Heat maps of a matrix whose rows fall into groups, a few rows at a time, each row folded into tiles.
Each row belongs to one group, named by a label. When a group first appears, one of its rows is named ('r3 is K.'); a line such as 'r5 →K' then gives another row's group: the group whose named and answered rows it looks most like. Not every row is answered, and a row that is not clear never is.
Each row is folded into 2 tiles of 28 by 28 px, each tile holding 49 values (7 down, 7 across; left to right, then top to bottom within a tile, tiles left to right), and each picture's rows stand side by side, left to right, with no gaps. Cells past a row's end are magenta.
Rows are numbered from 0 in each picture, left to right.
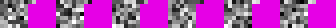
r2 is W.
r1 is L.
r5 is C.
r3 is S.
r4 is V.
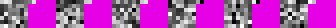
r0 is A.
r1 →V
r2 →C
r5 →V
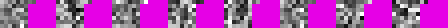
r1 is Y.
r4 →Y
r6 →V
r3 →W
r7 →L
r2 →A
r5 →S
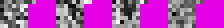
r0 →W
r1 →Y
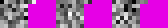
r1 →S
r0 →W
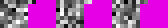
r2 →Y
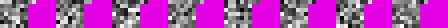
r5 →L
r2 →L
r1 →V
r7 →A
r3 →A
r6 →W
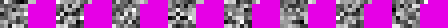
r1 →A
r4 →A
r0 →C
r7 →W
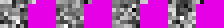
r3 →Y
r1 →A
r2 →C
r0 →A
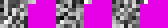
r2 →W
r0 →V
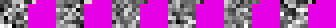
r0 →W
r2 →S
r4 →S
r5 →L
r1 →C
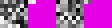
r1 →Y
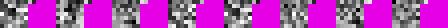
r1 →Y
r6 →C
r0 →L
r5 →S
